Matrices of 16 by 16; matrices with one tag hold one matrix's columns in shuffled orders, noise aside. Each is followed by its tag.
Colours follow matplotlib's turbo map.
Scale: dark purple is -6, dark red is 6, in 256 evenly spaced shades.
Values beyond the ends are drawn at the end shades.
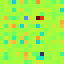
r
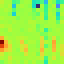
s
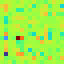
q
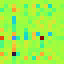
q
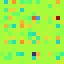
r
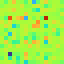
r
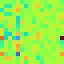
q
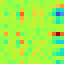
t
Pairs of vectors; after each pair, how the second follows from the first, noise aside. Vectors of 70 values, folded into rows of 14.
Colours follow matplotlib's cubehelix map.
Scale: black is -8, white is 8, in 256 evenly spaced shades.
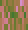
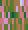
scaled up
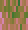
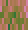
reversed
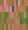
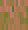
shrunk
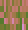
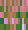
scaled up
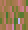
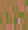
shrunk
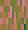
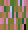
scaled up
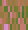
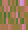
reversed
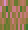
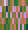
scaled up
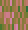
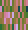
scaled up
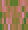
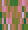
scaled up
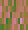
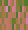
reversed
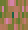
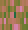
reversed
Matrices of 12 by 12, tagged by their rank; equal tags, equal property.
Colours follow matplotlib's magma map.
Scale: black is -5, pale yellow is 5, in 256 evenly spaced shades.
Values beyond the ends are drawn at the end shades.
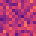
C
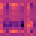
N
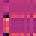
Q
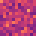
C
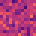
C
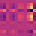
Q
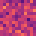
C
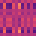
Q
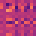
N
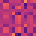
N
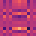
Q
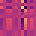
Q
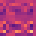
N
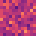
C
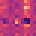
N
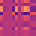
Q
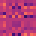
N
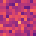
C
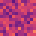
C
